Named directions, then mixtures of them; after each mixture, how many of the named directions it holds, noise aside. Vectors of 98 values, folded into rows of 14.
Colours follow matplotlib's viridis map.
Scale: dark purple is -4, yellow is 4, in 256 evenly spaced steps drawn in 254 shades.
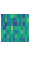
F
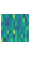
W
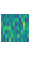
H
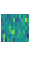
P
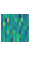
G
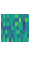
one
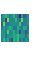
one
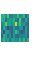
two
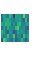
one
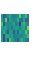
three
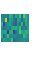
three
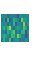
three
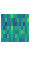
one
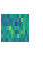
three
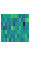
two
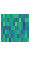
one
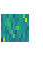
two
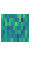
three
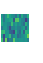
one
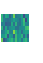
one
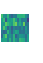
one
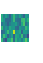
two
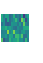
three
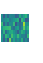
one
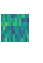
three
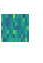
one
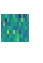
two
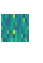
one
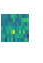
three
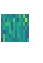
three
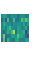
two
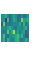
three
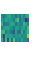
two
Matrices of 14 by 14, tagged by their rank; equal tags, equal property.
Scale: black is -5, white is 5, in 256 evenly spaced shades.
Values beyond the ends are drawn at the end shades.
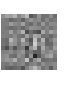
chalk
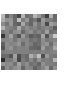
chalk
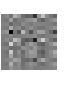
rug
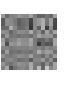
rug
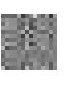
chalk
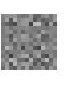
chalk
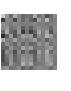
rug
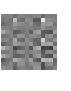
rug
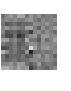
chalk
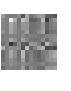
rug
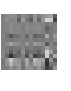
rug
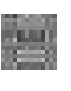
rug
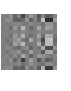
rug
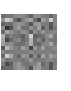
rug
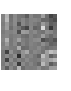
chalk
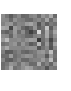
chalk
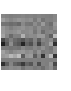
rug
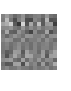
rug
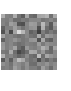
chalk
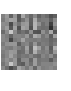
chalk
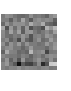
chalk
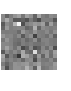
chalk
